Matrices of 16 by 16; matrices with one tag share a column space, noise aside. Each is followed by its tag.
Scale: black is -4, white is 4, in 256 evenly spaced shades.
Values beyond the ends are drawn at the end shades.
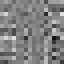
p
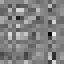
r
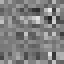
r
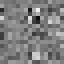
r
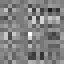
r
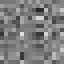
r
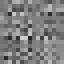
p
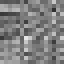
p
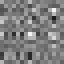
r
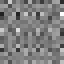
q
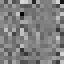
q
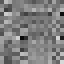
p
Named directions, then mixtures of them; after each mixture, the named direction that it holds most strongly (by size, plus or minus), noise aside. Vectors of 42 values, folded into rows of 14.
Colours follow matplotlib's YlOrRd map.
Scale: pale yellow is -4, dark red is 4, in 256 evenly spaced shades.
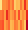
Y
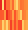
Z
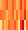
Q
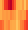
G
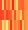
Z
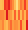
Y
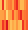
Z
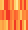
Z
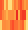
G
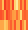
Z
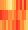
G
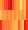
G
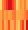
G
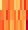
Y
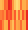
Y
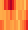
G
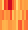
G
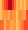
G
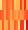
Y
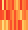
Z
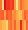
Z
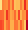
Y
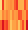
Z
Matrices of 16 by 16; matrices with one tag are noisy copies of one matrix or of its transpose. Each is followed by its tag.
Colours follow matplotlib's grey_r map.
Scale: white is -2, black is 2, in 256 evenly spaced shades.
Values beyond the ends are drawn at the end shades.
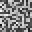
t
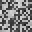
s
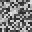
s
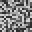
t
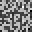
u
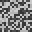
s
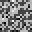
s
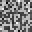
u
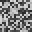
s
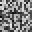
u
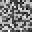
u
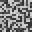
t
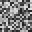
s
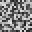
u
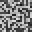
t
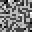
t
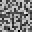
u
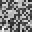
s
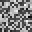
s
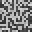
t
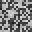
s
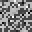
s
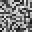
t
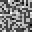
t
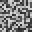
t
